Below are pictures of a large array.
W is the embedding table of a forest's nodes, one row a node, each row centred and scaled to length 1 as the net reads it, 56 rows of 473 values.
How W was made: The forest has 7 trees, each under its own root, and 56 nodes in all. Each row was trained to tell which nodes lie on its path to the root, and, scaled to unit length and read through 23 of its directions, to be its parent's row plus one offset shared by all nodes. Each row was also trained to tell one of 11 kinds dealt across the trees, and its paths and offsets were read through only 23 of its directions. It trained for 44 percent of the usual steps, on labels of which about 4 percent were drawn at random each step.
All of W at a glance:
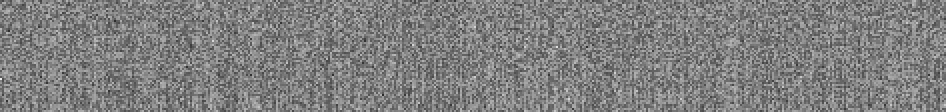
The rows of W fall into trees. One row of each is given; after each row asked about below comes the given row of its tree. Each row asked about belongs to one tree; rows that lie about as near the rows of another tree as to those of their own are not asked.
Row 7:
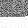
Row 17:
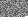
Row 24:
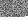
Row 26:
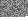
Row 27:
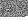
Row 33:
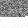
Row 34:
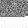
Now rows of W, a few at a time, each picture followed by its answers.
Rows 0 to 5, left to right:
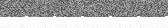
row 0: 33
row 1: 27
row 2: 34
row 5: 7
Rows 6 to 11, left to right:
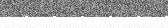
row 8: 17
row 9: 26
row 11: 33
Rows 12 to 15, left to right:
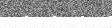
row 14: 27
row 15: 34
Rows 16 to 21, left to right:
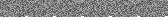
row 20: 34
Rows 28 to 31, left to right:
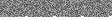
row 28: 26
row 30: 34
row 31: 34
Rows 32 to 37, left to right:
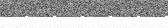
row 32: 27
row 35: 24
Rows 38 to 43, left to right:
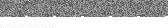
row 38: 33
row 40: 17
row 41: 34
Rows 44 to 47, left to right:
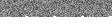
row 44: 33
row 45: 33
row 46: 33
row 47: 33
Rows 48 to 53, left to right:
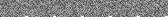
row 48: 34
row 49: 33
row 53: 34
